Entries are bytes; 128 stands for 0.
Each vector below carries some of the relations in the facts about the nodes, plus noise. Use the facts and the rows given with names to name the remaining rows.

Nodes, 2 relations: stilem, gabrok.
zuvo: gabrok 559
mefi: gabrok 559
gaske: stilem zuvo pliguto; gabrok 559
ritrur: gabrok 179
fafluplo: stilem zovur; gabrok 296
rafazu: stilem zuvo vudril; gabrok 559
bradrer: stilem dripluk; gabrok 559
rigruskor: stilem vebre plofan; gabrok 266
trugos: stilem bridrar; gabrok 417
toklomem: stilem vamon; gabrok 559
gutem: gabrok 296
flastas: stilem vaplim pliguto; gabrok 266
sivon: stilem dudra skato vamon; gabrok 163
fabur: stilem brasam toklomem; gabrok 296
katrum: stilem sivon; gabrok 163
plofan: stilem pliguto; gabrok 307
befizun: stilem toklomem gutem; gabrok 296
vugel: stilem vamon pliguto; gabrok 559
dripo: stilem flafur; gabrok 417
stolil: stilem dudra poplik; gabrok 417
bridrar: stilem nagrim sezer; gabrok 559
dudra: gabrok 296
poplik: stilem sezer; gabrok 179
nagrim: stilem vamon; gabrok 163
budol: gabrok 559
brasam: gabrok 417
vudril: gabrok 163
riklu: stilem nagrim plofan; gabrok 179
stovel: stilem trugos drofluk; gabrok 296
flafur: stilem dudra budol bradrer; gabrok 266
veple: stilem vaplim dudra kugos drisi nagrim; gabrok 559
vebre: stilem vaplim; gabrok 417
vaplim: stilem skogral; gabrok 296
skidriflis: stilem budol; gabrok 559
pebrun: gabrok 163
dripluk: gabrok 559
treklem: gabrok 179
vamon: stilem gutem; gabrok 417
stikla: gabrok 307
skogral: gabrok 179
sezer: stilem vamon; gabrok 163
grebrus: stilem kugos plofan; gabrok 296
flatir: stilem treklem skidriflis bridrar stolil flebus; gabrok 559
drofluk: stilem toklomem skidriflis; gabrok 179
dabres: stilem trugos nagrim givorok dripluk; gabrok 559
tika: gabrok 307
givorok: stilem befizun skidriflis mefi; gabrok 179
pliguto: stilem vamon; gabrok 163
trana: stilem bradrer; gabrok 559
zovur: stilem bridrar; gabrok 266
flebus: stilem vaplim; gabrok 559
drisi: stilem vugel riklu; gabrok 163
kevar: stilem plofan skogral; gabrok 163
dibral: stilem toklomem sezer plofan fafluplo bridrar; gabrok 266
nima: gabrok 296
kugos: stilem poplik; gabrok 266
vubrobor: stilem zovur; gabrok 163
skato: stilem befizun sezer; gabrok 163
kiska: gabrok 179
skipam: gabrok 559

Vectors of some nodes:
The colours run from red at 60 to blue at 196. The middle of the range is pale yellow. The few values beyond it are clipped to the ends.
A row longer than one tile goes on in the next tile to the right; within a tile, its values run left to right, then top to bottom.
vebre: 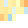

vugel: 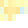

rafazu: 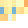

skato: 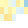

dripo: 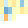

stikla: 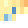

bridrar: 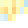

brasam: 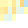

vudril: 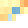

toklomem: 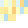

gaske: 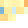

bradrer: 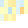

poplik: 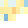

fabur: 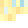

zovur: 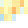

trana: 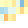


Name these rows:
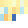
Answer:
dibral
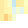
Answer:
drisi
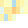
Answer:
riklu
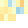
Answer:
pliguto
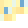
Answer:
stovel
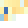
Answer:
flafur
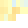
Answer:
fafluplo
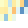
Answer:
vamon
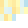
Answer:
stolil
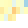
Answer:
befizun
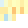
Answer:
treklem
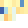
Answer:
flatir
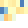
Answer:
dabres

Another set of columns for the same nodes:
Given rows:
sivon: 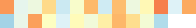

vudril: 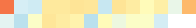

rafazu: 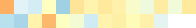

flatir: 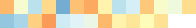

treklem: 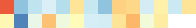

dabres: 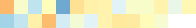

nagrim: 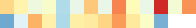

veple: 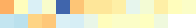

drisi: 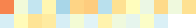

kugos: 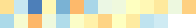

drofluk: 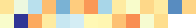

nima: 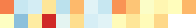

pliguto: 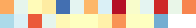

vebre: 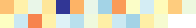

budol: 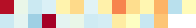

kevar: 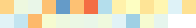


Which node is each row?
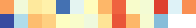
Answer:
toklomem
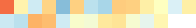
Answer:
dripo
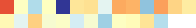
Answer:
plofan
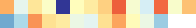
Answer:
vugel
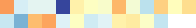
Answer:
gaske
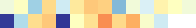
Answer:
bridrar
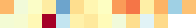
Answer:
fabur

